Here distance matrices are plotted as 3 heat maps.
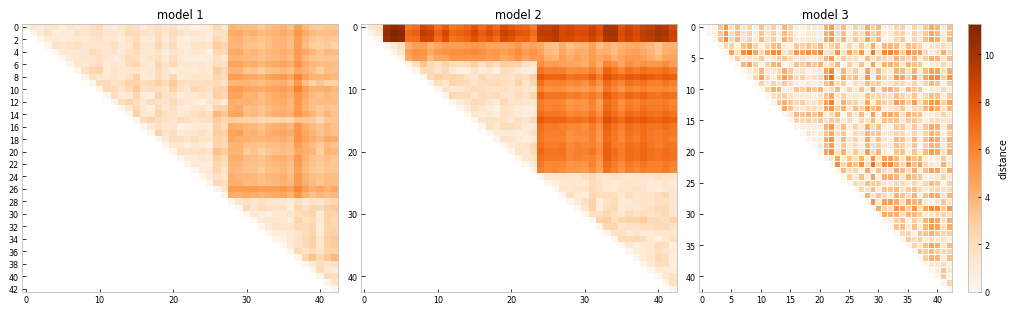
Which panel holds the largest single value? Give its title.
model 2
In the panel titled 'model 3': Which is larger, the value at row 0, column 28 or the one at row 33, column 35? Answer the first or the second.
the first
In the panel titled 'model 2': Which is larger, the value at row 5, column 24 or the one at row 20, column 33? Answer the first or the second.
the second
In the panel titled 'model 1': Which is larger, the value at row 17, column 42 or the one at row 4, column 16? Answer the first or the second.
the first
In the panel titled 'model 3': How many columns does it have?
43
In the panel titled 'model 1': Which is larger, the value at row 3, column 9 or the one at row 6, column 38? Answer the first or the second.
the second
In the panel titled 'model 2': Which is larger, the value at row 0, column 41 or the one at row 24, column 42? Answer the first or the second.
the first
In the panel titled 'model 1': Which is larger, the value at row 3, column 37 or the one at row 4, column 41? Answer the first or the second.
the first
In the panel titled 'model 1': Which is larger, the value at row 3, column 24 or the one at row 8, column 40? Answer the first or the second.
the second
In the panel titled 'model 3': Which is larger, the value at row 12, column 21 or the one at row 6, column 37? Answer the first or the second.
the first
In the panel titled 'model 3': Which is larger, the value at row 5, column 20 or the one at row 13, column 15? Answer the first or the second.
the second
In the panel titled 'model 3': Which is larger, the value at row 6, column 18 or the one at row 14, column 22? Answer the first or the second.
the first
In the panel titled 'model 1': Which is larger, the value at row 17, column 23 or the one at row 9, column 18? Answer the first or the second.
the second
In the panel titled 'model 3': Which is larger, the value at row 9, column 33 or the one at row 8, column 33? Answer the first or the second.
the second
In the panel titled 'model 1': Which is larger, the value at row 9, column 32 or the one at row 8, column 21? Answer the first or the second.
the first
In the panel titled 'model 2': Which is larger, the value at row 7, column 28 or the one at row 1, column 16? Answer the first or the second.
the second
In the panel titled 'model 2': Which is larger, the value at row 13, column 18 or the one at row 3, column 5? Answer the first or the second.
the second
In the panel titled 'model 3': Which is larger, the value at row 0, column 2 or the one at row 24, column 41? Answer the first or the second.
the second
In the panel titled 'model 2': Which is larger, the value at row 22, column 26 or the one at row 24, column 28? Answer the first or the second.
the first
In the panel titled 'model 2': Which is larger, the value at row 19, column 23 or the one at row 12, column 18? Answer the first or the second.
the first
